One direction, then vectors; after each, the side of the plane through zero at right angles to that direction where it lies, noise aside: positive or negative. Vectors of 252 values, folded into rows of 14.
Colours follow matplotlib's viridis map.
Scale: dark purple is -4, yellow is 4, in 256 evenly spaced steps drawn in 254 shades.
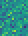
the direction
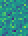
negative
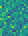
negative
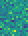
positive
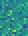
positive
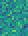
positive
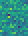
negative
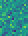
negative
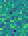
negative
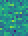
negative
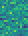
positive
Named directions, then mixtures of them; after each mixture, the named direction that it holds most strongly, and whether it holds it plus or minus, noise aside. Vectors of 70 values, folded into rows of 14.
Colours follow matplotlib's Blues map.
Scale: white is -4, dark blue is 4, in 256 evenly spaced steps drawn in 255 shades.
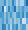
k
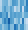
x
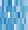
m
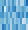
k, plus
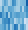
x, plus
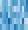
x, plus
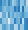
x, minus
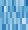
k, plus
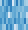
m, plus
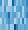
m, minus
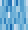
m, plus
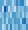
k, minus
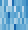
m, minus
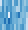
m, plus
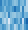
x, minus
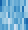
x, minus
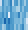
m, plus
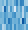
k, minus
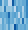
m, minus
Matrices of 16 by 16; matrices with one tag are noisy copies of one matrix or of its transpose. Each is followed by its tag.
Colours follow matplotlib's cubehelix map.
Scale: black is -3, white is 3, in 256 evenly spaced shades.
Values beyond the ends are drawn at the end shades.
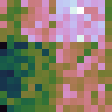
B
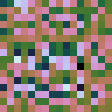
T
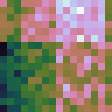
B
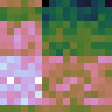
B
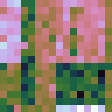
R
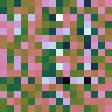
T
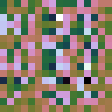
T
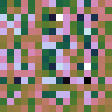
T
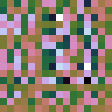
T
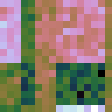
R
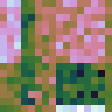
R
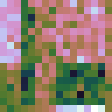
R
